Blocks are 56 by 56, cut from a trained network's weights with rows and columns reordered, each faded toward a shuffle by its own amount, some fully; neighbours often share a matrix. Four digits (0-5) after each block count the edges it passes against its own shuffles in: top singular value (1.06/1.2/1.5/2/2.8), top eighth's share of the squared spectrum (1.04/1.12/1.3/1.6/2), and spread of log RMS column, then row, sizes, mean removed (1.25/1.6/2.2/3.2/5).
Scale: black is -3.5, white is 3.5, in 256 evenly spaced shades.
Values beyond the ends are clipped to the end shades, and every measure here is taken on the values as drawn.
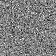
0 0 0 0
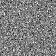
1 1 0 0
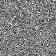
0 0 0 0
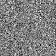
2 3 1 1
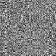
3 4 2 1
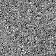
2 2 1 0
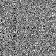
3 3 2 1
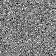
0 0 0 0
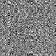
3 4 2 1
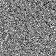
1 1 0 0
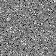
0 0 0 0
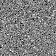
0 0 0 0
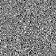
2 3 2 1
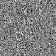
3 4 2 1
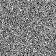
0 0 0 0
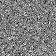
0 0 0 0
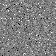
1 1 0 0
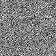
1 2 0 1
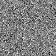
1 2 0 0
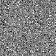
2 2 1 1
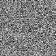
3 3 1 0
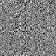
3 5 2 2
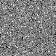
2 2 0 1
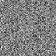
3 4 2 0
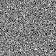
2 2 1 1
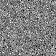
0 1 0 0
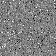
1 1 0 0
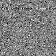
2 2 0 1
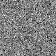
0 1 0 0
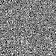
1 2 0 0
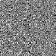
3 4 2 2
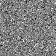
1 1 0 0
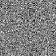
3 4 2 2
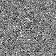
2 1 0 0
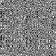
3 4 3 2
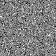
1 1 0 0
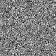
2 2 1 1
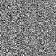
3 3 2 0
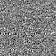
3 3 1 1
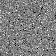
0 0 0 0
